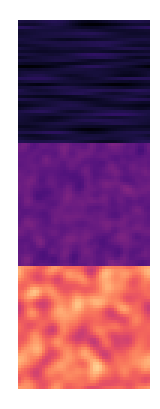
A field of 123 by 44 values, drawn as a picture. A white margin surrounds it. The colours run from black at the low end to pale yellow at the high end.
The table splits into 3 rows of 1 panel. Panel 1,1: very low, streaked across, faint in contrast. Panel 2,1: low, blotchy, faint in contrast. Panel 3,1: high, blotchy.
